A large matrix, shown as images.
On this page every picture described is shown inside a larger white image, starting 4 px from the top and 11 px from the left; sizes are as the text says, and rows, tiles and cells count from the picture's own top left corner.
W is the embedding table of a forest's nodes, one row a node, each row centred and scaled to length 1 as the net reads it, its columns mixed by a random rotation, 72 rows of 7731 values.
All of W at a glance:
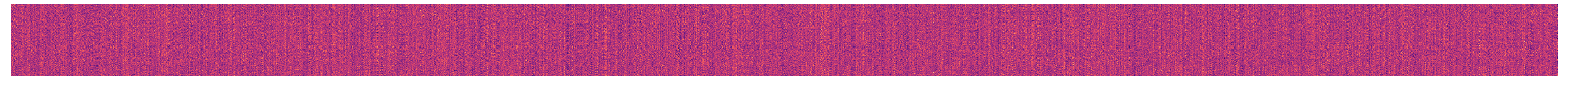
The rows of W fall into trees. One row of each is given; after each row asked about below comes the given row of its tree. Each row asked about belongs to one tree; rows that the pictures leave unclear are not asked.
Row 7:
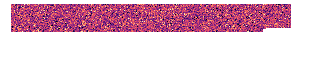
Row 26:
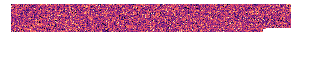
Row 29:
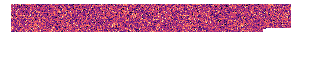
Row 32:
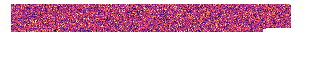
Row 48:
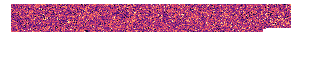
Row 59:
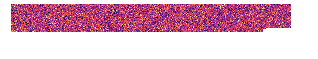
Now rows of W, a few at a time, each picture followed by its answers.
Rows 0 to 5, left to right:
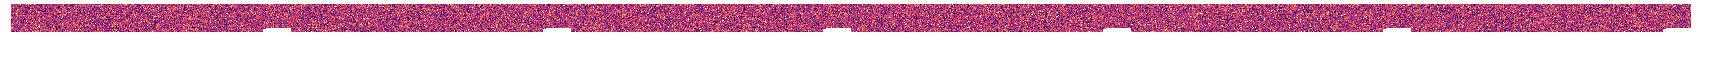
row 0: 29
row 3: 59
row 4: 32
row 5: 29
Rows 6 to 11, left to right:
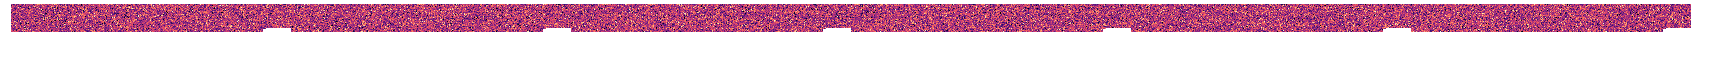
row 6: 48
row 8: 26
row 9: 26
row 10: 7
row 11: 59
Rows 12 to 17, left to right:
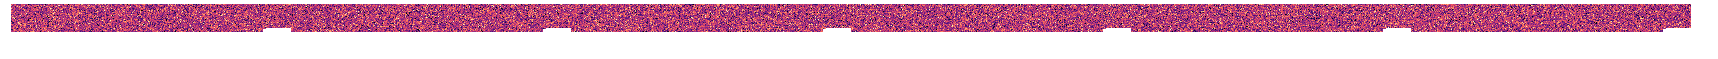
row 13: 29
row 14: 26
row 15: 29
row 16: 7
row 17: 26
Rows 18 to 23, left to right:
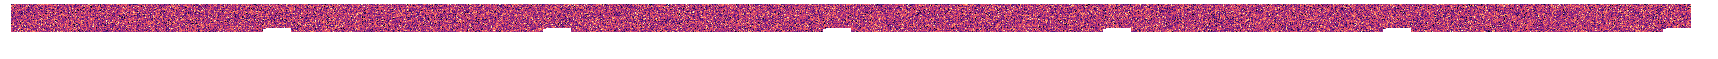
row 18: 26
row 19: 32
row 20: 32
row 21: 29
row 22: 29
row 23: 48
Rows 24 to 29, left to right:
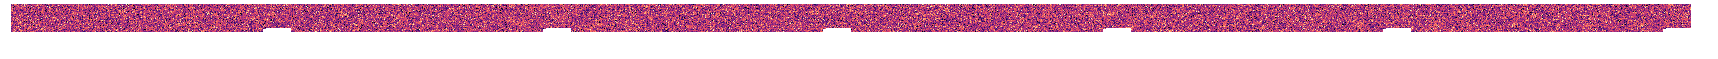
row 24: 32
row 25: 29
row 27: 32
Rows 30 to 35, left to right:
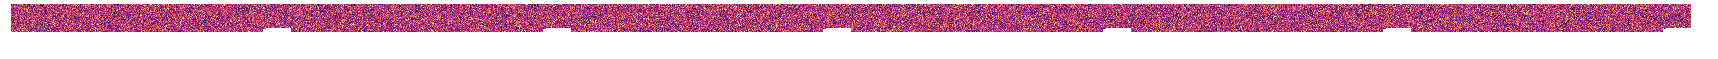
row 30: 59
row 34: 29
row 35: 26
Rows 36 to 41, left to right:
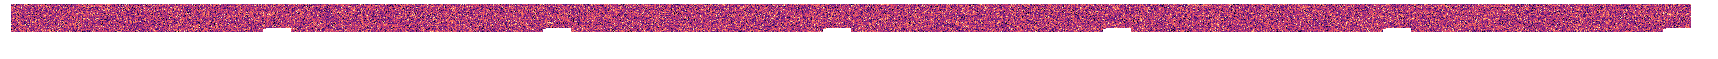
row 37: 29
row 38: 59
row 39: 26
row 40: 59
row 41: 32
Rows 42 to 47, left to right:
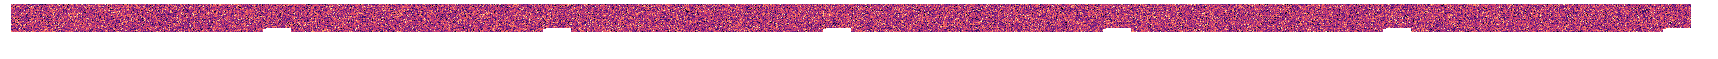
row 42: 32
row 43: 32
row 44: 32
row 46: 59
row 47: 59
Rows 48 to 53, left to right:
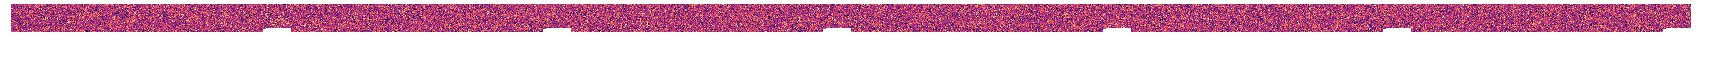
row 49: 32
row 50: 59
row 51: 7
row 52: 32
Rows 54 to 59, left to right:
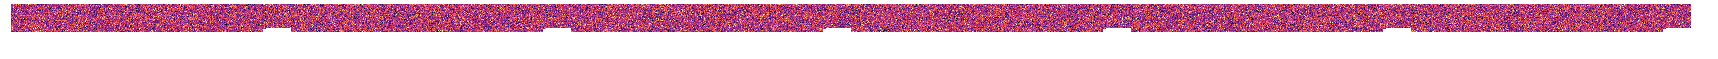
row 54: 29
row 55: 59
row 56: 32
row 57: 59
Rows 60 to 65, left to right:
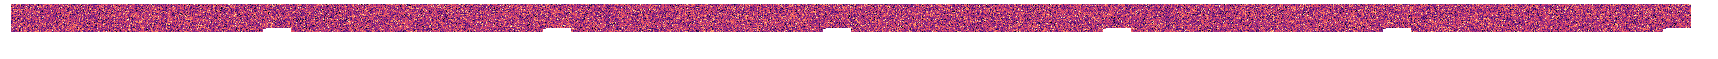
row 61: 48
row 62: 29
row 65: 32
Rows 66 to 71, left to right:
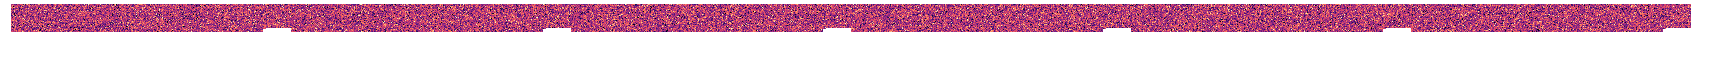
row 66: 7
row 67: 29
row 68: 26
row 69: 29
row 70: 32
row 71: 29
